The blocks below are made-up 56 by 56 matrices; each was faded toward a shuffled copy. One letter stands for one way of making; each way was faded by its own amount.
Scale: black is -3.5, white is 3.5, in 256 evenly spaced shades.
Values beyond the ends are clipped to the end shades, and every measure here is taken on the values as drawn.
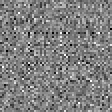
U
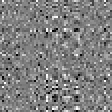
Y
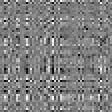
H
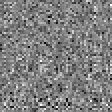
U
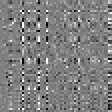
H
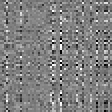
H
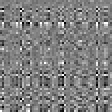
H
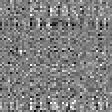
Y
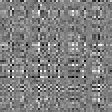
H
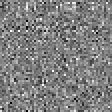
U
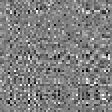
Y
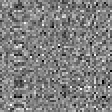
U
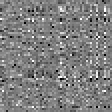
Y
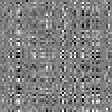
H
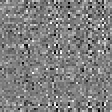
Y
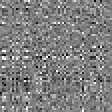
Y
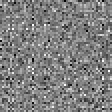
U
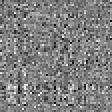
U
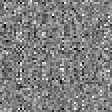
U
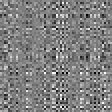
H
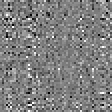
Y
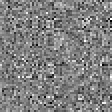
U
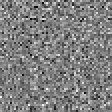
U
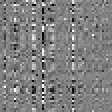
H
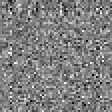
U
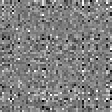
Y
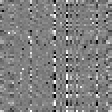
H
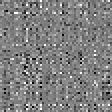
Y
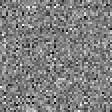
U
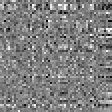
Y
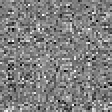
U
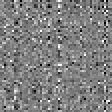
Y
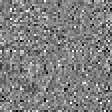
U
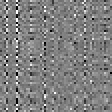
H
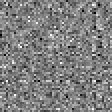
U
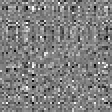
Y
